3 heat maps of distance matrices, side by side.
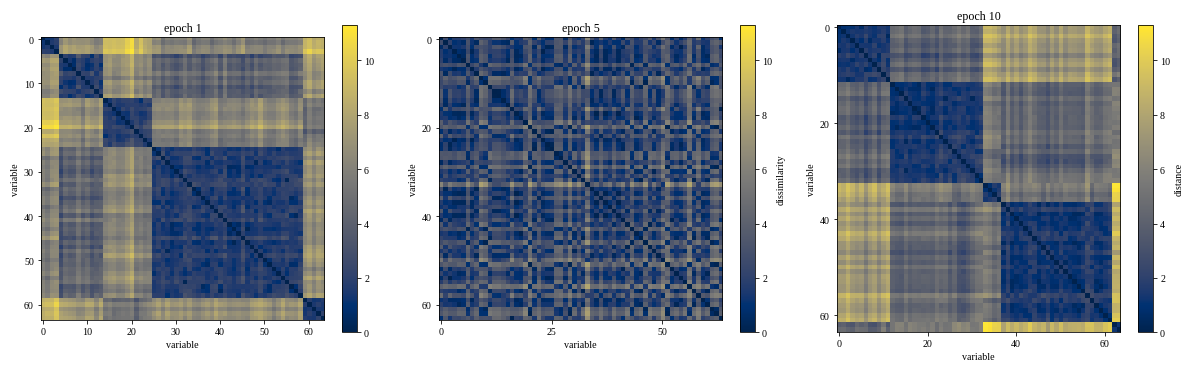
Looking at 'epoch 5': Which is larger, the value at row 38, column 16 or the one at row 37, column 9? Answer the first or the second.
the second
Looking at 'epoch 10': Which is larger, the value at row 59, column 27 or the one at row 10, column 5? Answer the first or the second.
the first
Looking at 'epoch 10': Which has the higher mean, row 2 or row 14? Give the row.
2
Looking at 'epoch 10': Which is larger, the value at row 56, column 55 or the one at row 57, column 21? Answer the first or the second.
the second
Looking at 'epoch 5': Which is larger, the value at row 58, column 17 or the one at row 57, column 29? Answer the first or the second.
the second
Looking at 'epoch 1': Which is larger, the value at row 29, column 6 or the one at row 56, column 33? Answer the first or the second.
the first
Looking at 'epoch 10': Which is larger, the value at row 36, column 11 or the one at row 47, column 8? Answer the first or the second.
the first
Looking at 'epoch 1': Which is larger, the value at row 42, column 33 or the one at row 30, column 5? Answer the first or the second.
the second
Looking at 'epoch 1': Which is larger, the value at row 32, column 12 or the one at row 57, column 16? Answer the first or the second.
the second
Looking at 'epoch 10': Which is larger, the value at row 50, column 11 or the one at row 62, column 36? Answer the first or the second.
the second
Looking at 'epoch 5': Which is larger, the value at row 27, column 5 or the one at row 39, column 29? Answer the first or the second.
the second
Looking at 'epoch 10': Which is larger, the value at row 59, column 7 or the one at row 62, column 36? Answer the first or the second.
the second
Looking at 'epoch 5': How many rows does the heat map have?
64
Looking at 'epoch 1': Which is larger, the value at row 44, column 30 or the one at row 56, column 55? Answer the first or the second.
the second
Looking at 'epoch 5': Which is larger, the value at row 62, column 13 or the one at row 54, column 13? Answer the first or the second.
the first
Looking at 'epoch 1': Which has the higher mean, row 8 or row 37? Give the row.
8
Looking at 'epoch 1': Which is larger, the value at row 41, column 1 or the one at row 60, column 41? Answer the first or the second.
the second
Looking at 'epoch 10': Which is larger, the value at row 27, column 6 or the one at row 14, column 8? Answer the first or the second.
the second
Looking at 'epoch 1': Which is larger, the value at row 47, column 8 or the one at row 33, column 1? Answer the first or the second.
the second
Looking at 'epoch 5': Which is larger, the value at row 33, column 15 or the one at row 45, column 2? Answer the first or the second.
the first
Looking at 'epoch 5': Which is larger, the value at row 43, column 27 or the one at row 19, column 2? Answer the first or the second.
the second
